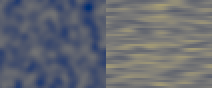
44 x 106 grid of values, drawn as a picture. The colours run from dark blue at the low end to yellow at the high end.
The table splits into one row of 2 panels. Panel 1,1: low, blotchy. Panel 1,2: middling, streaked across.
